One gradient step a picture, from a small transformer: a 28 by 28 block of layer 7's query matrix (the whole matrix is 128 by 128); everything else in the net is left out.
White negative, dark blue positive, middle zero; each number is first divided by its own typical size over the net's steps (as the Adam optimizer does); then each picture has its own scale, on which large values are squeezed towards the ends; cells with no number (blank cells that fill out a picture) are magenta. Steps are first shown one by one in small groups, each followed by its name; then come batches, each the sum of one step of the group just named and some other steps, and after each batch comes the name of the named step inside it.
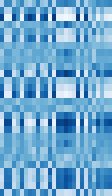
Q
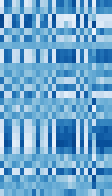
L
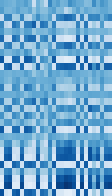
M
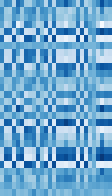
Q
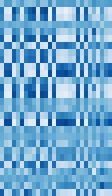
Q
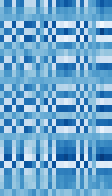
M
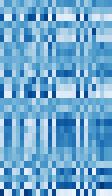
Q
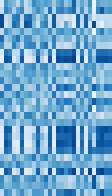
L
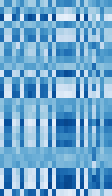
Q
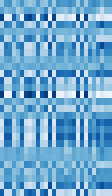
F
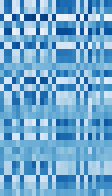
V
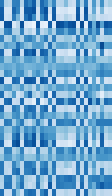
F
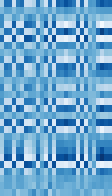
F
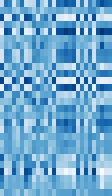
V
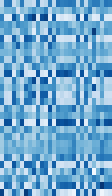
V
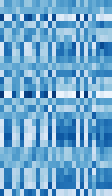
F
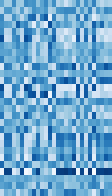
F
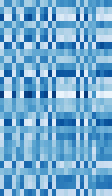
F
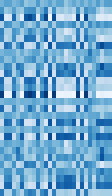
F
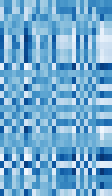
V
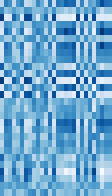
F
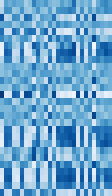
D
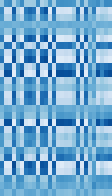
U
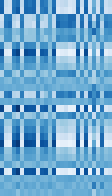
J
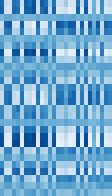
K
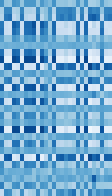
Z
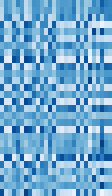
Z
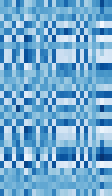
J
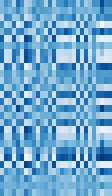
J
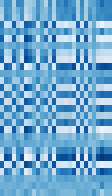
Z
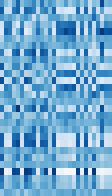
J
